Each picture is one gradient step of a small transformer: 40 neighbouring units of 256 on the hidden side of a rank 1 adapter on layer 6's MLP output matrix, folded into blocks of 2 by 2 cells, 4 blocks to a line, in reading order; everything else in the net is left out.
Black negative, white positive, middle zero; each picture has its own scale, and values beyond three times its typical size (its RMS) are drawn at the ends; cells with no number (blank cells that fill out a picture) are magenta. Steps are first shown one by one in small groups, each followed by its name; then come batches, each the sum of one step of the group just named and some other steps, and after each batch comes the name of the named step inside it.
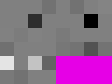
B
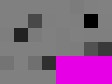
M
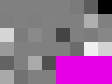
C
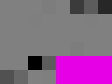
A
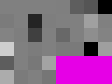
C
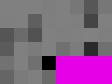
M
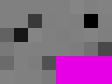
M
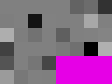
C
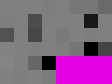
B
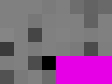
A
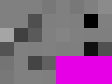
M
